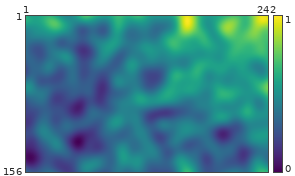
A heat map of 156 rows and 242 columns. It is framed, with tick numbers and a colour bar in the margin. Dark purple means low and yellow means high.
The field is smooth, with broad soft blobs. There are no lone odd cells. There is an overall slope up to the top right. Overall the values sit about 40% of the way up the scale. The top right is the ninth with the highest average. The halves do not mirror each other.
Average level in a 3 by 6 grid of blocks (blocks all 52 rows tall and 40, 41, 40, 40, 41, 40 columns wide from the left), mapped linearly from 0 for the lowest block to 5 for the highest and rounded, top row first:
212345 / 102233 / 002111
